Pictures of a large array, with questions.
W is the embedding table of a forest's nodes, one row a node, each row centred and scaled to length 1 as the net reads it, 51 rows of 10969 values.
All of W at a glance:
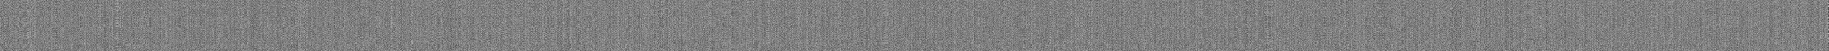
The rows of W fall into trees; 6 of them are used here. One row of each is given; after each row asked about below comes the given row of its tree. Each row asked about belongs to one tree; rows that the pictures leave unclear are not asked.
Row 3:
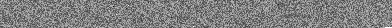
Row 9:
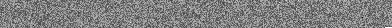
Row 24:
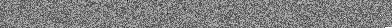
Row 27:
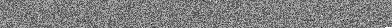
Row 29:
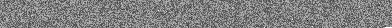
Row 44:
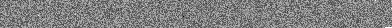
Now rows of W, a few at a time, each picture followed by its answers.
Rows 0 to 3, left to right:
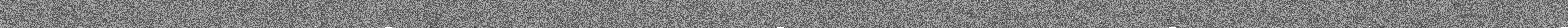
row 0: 3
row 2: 9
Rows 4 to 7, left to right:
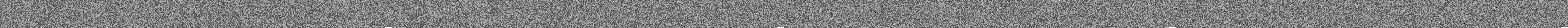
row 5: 29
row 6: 3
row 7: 24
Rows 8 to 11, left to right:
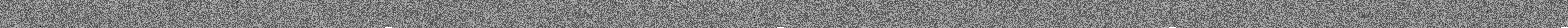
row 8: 27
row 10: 3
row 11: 9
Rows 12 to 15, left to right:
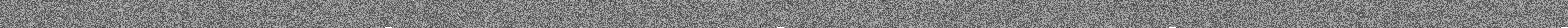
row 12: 9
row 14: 29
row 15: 9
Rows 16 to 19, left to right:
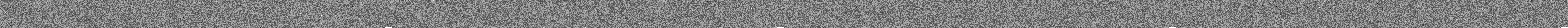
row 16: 27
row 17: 3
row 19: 44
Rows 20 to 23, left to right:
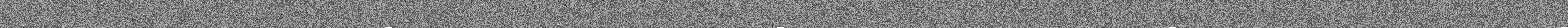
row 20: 3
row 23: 3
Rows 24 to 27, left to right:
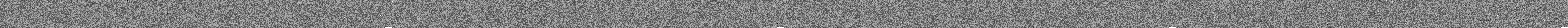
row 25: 3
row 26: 3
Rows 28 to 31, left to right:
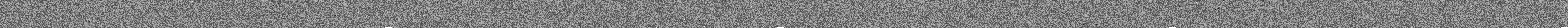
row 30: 9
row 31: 24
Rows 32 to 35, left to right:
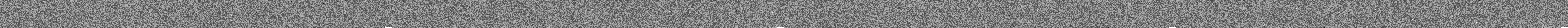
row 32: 9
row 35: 3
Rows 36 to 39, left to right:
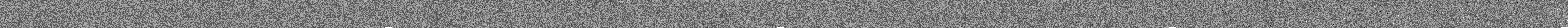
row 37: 9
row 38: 3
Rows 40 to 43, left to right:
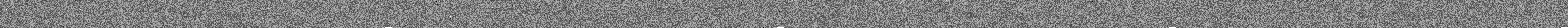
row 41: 29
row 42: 9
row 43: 9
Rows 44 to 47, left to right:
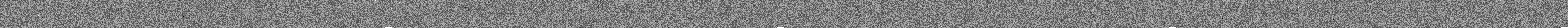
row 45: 44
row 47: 44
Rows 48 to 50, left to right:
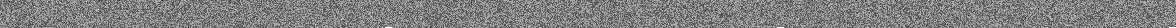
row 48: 29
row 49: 9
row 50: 24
